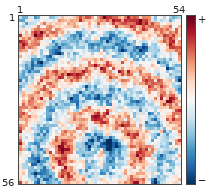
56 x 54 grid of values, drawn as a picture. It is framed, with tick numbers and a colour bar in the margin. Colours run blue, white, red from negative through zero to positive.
Rings spread out from the bottom middle. The texture is blotchy. The bottom middle is the ninth with the lowest average.
